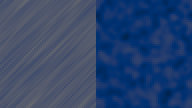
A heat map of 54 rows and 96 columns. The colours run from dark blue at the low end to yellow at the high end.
It is made of 1 by 2 panels. Panel 1,1: low, slanting up to the right, faint in contrast. Panel 1,2: very low, blotchy, faint in contrast.
